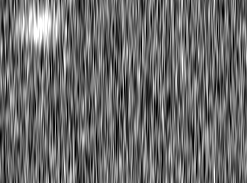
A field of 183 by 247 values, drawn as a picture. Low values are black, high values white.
The ninth with the highest average is the top left. Streaks run downward. There is no overall slope. One bump rises in the top left. The halves do not mirror each other.
